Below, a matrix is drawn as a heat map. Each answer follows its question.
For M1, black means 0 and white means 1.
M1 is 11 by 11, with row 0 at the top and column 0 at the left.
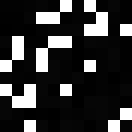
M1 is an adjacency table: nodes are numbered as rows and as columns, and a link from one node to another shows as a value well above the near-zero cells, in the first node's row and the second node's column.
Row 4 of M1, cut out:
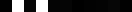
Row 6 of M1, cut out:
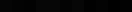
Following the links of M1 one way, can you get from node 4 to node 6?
no
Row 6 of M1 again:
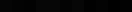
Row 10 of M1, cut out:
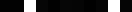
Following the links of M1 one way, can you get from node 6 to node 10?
no
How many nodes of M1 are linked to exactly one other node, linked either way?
1
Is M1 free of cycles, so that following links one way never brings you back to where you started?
no
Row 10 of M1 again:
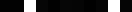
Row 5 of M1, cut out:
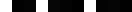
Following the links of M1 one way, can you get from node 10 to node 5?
yes
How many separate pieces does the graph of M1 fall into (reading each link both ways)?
2
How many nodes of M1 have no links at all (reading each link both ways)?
1
